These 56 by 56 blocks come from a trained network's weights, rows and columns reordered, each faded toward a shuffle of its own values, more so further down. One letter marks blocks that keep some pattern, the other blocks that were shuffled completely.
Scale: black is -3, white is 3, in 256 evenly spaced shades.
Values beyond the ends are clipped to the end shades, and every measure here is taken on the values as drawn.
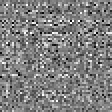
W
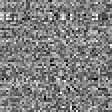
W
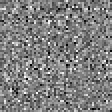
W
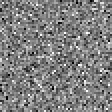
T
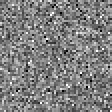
T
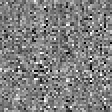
W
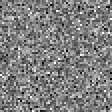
T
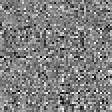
W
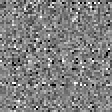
W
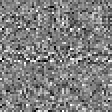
W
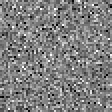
T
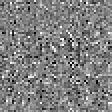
W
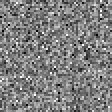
T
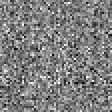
W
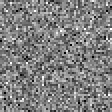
T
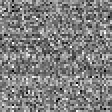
W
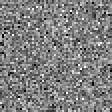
T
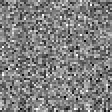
W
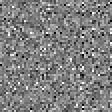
W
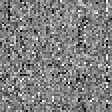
W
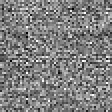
W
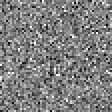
T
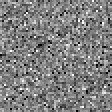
T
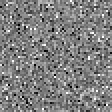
T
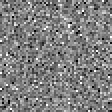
T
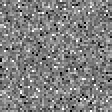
T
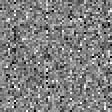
W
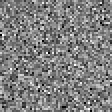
T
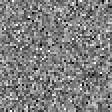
T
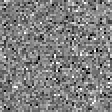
W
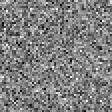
T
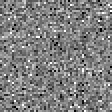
W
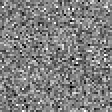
T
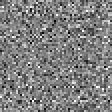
W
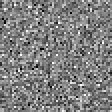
T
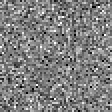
T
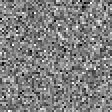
T
